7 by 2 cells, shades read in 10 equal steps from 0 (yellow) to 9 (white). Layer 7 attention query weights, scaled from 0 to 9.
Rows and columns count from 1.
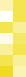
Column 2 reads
2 2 5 3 2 5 6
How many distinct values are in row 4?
2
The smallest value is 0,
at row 7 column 1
